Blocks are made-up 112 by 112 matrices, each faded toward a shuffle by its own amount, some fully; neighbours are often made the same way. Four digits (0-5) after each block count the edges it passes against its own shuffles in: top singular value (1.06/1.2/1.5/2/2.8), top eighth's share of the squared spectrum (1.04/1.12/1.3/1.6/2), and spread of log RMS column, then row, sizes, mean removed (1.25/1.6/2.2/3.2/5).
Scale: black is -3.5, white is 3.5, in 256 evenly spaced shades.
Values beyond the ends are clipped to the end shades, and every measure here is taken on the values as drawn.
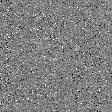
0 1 2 0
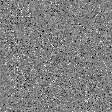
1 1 1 0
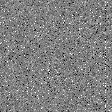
2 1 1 0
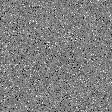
0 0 0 0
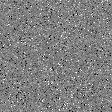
0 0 0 0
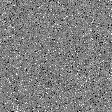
0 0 0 0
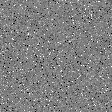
0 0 0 0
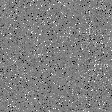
0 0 0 0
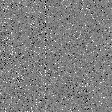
3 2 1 0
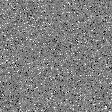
1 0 0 0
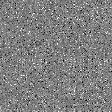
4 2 1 1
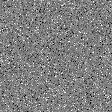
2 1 0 0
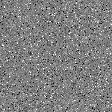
3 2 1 0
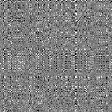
5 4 3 3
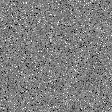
2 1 0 0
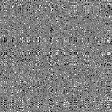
5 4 3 3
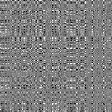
5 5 4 4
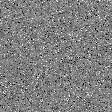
0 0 0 0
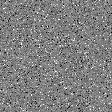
3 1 0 0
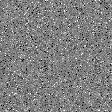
3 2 0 0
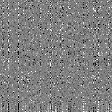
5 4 3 2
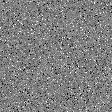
0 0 0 0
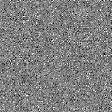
4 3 2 2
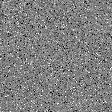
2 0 0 0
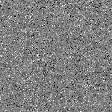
3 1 0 0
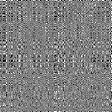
5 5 4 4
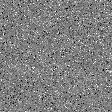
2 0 0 0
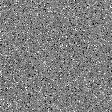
2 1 0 0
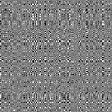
5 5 4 4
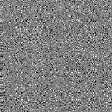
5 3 2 2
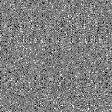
4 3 2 2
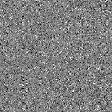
4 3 2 1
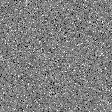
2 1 0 0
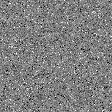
2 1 0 0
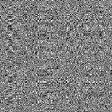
4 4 3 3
